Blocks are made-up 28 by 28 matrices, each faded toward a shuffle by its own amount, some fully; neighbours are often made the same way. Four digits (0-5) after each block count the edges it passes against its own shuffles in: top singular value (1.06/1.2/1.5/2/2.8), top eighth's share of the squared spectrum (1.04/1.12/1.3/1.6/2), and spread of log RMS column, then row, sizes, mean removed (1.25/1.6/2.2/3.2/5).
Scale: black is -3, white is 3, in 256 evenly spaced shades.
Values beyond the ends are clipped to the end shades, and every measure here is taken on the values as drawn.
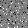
0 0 0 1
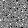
0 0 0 0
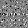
3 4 0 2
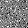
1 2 0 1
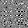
3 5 2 2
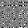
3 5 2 2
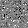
1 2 0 0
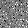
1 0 0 0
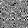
3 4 1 2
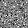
0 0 0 0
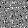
2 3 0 1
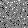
0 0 0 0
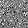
1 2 0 1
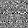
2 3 0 3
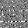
2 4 0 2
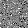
0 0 0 0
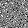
0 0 0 0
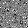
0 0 1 0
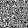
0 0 0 0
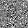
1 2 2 0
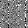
2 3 3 0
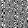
2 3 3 0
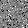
0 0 1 0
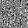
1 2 3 0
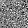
1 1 1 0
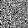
1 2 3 0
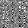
2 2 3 0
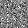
1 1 1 0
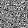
0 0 1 0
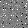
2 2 0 0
